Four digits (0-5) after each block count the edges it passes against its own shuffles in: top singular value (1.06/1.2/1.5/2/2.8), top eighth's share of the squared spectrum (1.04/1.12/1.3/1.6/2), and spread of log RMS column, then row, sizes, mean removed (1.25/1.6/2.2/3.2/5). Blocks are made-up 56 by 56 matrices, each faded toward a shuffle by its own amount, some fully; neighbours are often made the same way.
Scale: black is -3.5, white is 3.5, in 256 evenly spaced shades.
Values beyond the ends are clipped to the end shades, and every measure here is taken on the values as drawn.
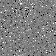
1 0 0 0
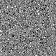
1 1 0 0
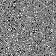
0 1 0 0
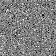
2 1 0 0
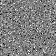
2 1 0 0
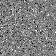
2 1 0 0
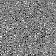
3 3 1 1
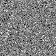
0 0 0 0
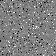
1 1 0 0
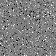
2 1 0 0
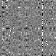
4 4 2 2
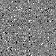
3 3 1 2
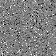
2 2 0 0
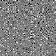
3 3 2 1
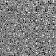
3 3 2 1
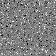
2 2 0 0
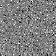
3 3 1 1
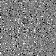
3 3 1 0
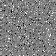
2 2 0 0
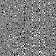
3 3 2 1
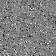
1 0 0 0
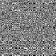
4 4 2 3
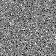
1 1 0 0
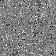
0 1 0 0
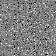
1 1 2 0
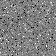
0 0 0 0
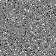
1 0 1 0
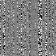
2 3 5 0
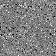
1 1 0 2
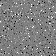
1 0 0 0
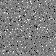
2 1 0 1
